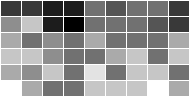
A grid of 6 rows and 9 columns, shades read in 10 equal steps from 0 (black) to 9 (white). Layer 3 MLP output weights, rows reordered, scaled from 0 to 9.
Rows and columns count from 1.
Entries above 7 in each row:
0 0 0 0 1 2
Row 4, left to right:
7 7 5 4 4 6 7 4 7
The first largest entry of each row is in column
5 2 1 1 5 1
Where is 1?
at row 1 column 3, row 1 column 4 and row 2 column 3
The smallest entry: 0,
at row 2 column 4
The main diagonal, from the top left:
2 7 5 4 8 7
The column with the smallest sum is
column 4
